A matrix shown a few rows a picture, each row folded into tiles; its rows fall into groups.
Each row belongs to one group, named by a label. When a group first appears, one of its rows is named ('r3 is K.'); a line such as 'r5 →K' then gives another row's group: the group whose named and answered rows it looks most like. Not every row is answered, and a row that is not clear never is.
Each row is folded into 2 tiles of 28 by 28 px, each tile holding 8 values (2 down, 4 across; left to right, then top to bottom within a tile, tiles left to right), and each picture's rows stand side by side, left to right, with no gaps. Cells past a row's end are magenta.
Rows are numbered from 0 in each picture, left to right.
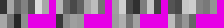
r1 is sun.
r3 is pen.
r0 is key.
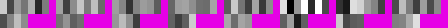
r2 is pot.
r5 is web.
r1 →web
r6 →pen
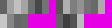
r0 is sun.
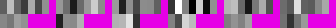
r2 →pot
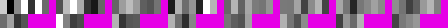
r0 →web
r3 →key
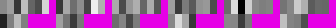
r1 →key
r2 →web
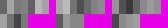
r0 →key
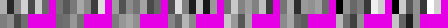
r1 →pen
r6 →key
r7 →key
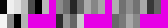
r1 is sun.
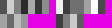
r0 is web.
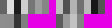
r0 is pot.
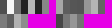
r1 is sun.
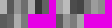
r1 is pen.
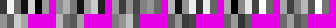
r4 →web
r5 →web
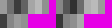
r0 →sun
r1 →sun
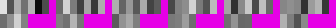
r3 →pen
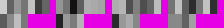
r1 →sun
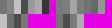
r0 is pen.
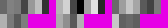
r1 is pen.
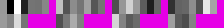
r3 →key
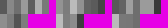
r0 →key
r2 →pen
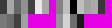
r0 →key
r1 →pot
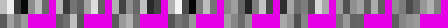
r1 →sun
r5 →key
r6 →web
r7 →sun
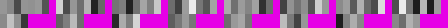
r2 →sun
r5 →key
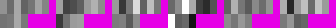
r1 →sun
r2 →web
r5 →web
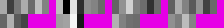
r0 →web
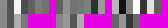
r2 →web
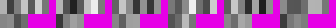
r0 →web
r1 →sun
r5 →sun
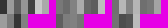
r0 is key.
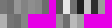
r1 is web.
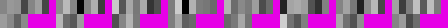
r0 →pen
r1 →pen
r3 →pot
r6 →pen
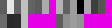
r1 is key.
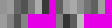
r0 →pen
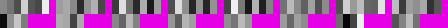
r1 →pen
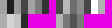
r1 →key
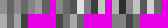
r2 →web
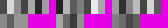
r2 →web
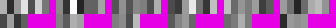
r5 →sun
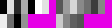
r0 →key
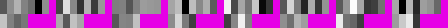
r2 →sun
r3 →pot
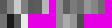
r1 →pot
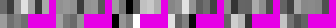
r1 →pen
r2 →sun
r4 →pot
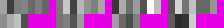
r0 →pot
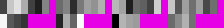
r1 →sun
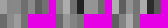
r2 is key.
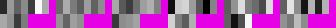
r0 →key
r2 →sun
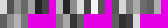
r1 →web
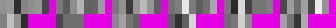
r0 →pot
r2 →pot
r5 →key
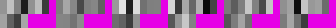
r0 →pen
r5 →pot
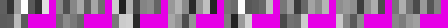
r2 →pot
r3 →pen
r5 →sun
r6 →pen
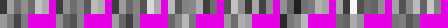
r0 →key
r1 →key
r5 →sun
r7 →web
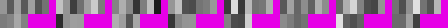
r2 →pen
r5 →key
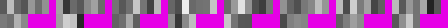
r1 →pot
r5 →sun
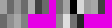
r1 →pot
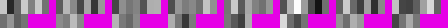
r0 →web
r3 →key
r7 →sun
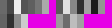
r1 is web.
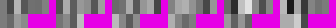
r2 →pen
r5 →pot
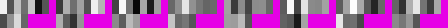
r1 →key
